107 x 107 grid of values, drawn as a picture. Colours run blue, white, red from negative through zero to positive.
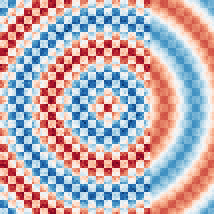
Average level on the scale: 50%. Odd rows or columns: none. Rings: centred on the centre. Seam: vertical, 70% of the way across, the right part calmer.
